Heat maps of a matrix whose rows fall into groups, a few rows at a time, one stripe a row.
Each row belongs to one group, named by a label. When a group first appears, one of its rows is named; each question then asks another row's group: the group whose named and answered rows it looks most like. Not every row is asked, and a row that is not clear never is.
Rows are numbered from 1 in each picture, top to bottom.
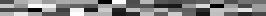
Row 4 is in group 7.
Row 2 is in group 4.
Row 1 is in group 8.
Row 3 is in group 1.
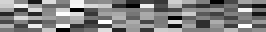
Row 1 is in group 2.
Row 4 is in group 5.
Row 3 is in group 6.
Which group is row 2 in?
7
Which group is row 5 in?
8
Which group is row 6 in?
1
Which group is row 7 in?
6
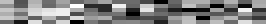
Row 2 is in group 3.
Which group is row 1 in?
4
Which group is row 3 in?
8
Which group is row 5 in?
7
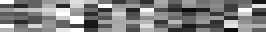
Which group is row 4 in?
5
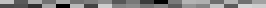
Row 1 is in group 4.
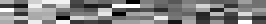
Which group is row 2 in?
6
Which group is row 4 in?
1
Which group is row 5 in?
7
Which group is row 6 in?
6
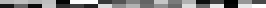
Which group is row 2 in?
1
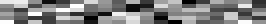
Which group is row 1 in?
7
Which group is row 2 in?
2
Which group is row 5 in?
5
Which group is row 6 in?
6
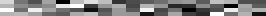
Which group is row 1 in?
7
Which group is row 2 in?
8
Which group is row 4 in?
7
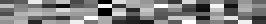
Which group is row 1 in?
6
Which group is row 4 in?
8
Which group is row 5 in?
7
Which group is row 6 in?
2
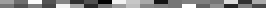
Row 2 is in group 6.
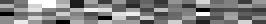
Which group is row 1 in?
4
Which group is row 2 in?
4
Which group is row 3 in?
7
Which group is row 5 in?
3
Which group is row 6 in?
7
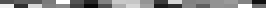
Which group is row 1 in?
5
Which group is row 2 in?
6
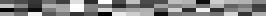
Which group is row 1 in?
1
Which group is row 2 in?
2
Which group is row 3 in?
5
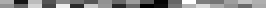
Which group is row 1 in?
6
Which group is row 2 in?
4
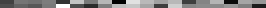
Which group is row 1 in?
1
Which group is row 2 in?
5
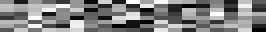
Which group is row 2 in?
8
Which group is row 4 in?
6
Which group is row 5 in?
6
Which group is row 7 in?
7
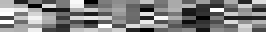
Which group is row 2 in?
2
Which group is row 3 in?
7
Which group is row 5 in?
7
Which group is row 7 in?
1
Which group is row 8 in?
7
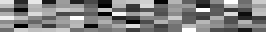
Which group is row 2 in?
3
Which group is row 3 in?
4
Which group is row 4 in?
3
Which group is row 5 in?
7
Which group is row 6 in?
2
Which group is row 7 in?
6
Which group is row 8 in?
4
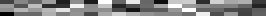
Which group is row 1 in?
1
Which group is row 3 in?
4
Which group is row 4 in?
5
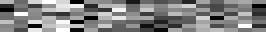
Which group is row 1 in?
4
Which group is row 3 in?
5
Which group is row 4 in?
7
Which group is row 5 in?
5
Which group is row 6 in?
4
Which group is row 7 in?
2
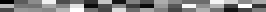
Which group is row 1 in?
1
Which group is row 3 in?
8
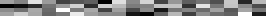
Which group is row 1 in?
3
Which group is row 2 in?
5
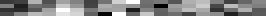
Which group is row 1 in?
6
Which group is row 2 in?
5
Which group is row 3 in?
5
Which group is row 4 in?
8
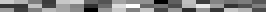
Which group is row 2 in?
6
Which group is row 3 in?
5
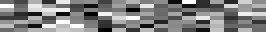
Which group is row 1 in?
6
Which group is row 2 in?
3
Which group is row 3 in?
4
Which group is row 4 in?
1
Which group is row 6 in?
8
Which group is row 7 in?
2
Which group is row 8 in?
8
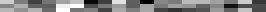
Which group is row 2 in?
8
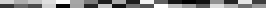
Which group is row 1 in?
8
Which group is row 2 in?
1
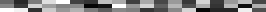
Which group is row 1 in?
5
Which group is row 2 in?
3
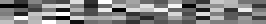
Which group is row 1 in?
1
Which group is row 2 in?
5
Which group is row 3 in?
1
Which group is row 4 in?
4
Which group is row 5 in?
7
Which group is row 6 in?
4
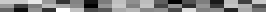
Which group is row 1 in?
3
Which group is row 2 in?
5
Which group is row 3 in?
6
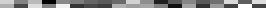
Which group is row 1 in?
3
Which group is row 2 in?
6
